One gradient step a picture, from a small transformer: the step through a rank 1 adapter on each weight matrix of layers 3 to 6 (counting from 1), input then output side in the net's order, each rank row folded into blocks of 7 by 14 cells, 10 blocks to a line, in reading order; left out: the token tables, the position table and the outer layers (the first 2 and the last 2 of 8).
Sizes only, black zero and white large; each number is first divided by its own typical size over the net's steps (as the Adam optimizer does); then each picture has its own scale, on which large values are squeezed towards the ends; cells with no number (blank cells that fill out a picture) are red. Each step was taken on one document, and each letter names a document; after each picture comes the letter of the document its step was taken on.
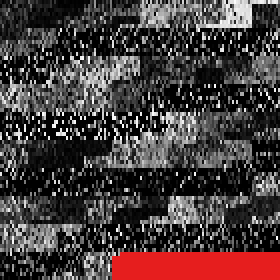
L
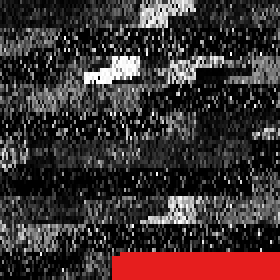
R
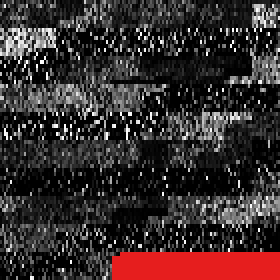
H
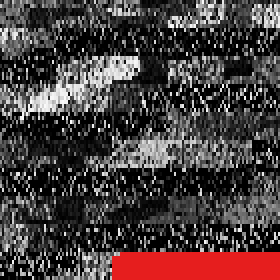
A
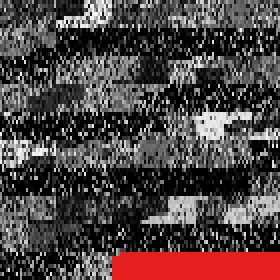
A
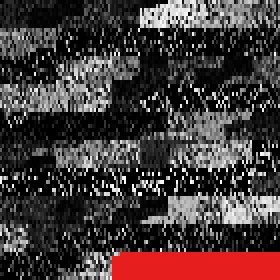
A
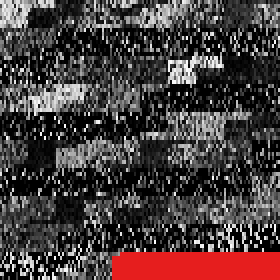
L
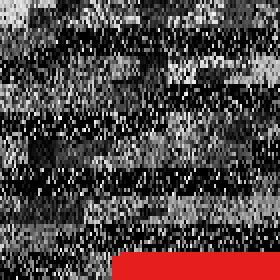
L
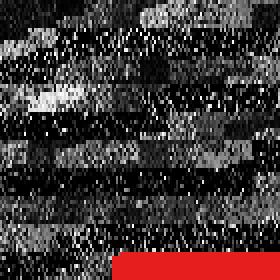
R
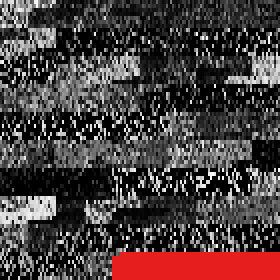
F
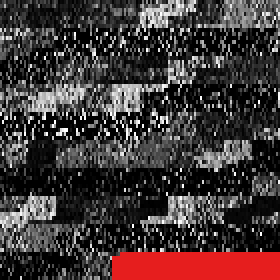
R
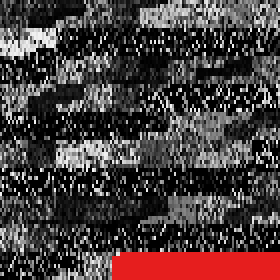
A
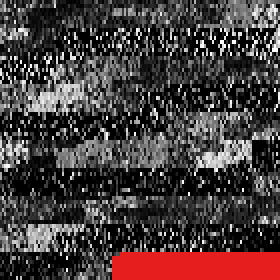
R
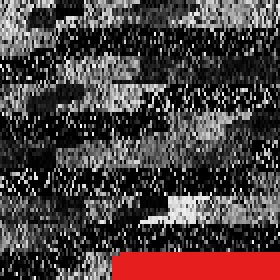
A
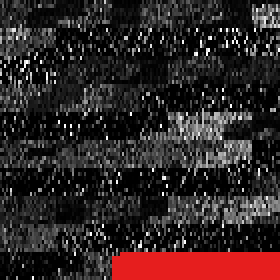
H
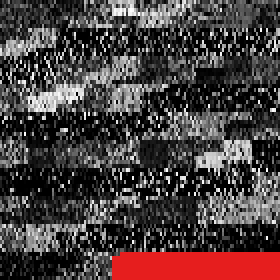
R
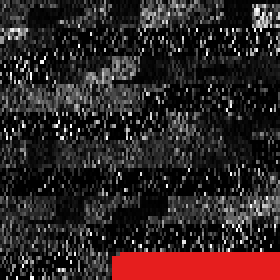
H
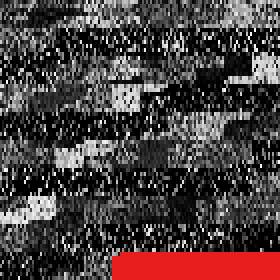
L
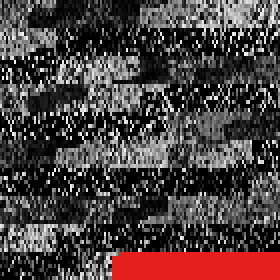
A
